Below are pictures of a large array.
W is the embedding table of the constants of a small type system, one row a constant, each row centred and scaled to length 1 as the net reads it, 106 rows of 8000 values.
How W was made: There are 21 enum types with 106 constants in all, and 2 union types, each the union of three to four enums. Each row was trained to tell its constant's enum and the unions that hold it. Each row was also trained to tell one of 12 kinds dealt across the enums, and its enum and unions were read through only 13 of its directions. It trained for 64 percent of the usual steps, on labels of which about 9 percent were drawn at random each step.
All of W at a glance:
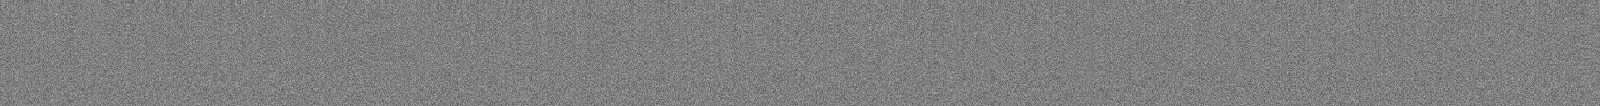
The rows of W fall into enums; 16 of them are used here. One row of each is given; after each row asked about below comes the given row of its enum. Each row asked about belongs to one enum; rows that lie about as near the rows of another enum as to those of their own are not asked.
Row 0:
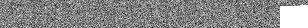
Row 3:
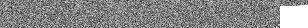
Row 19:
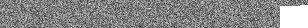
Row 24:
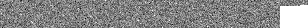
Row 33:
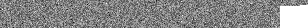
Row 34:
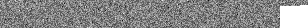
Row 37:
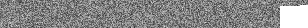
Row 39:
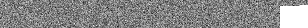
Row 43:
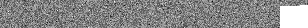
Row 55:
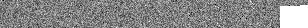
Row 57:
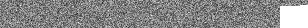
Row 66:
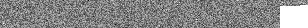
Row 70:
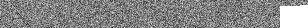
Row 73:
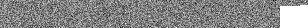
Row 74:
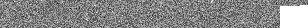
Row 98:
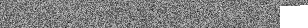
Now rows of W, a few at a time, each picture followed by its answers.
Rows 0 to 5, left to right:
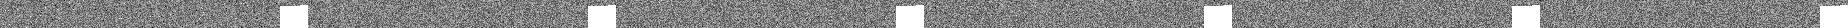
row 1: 70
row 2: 0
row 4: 66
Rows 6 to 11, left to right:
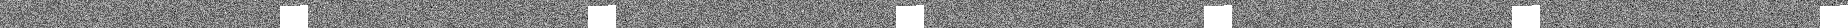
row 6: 73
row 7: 24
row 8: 98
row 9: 73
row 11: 39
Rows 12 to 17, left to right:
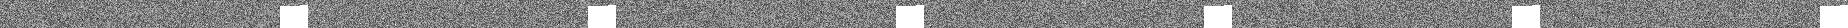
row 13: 24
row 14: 37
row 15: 74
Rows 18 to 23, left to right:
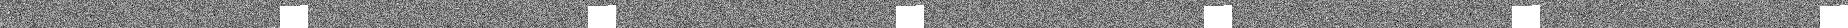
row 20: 3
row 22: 57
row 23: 74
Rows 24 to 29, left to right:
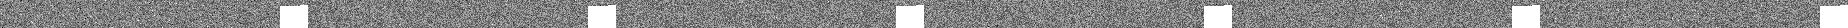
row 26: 98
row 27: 37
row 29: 24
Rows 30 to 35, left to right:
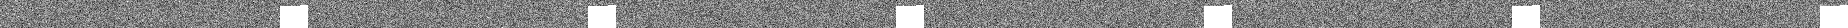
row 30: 0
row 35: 74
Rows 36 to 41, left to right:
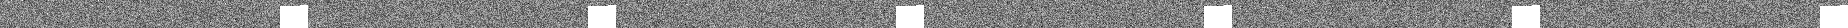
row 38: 24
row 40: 0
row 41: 57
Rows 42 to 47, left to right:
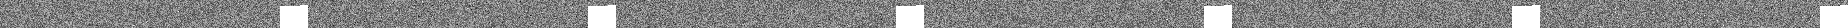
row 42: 19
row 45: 57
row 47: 19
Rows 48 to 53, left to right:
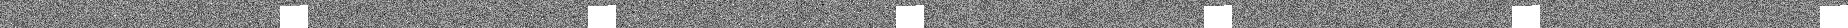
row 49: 34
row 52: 3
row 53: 19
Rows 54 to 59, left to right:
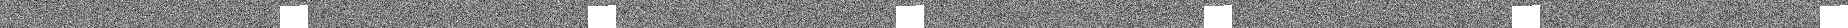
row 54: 39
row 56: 3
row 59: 74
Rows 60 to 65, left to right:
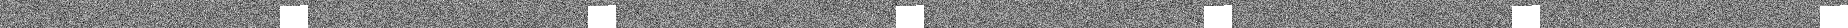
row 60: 37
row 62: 66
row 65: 74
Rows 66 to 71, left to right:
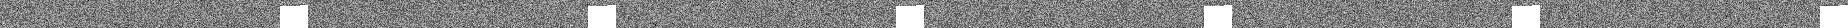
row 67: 55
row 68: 66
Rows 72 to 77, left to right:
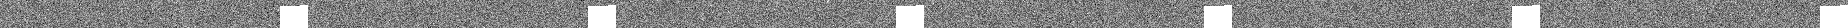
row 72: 0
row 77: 3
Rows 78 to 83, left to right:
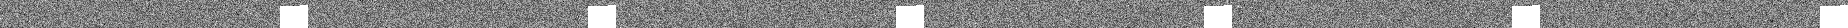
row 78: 39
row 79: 39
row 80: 73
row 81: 3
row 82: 66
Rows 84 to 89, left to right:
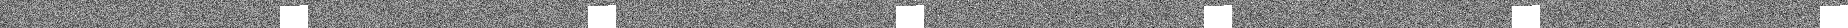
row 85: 55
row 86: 57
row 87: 70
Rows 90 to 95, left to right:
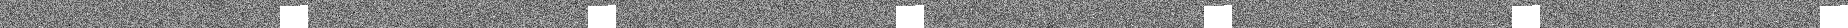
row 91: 73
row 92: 43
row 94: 98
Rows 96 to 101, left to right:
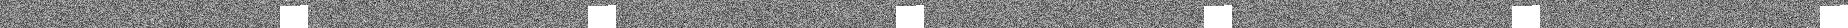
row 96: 37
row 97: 73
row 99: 24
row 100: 37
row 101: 39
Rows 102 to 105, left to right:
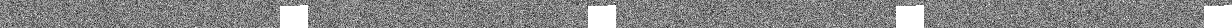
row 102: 0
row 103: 70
